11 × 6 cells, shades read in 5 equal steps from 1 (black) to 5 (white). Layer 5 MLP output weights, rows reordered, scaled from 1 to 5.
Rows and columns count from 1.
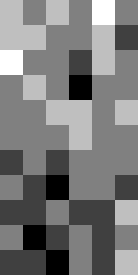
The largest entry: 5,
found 2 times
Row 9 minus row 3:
-3 -1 0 0 -2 1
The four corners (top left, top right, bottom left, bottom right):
4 3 2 4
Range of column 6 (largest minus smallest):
2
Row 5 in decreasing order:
4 4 4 3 3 3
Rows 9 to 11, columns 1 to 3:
2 2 3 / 3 1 2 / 2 2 1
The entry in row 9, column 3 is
3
